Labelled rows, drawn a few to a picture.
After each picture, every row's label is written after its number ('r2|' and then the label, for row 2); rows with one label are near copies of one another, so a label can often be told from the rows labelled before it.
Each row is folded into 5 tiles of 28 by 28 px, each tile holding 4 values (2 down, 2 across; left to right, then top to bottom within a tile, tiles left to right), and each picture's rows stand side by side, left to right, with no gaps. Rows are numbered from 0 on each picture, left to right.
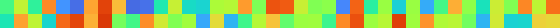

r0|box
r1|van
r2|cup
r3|van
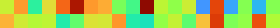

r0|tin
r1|cup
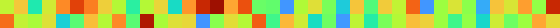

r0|tin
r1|tin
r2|van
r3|van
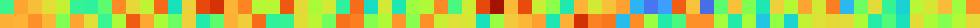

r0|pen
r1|tin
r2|cup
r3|tin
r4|pen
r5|van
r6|van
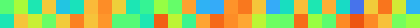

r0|box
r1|box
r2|box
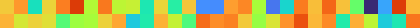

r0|tin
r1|box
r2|pen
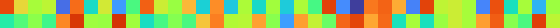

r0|cup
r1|cup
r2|box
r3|cup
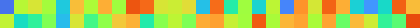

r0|van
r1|cup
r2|pen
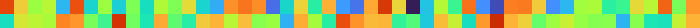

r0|cup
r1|box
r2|box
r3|box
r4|van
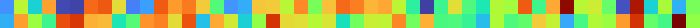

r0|box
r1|pen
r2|tin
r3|van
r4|cup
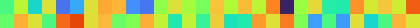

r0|box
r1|van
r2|van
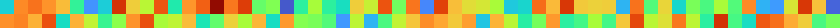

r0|pen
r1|tin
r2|van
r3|pen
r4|cup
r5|box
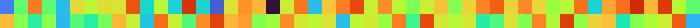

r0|van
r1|box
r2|tin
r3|tin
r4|tin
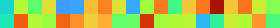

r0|box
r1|tin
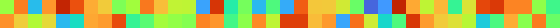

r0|tin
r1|cup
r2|pen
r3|tin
